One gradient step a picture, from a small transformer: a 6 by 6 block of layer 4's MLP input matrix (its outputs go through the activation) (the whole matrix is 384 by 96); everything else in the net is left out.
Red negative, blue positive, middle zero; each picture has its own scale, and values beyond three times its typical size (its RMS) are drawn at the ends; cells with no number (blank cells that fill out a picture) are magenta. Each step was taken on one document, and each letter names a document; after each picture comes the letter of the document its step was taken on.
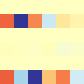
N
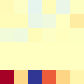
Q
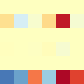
N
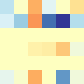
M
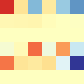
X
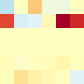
M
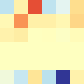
Q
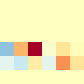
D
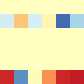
M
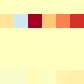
N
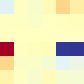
X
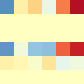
X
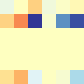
M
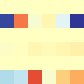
N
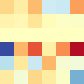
X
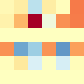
D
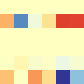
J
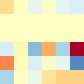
X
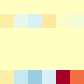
J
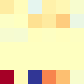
Q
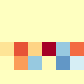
D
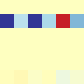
N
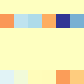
J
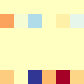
J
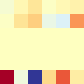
Q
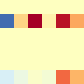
J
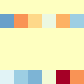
J
